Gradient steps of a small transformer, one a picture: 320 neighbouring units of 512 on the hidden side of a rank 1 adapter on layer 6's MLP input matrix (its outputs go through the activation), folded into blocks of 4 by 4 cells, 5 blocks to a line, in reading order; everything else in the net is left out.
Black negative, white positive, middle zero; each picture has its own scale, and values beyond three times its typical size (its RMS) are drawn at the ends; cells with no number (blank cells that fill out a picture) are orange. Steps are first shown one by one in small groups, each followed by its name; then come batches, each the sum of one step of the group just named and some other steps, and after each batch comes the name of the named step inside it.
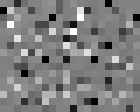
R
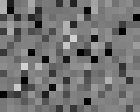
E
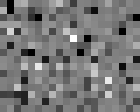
E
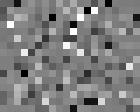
R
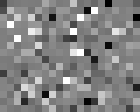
R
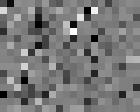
E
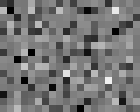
E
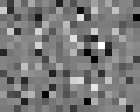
E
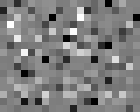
R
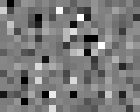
E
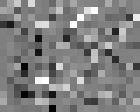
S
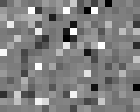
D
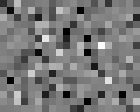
D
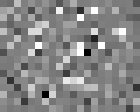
S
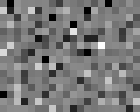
D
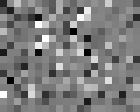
S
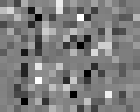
S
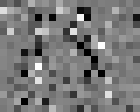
D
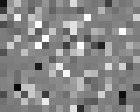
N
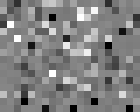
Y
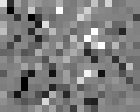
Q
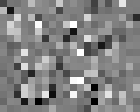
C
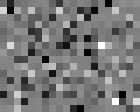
C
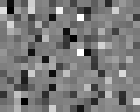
C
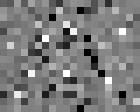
N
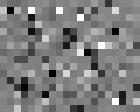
Q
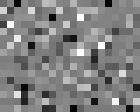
Y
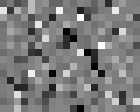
C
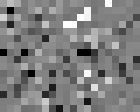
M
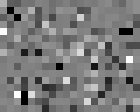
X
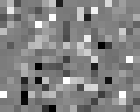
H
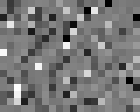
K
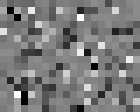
X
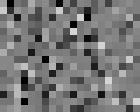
H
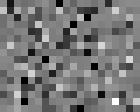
H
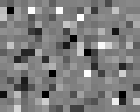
M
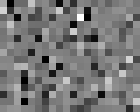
H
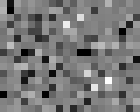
M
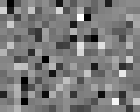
H
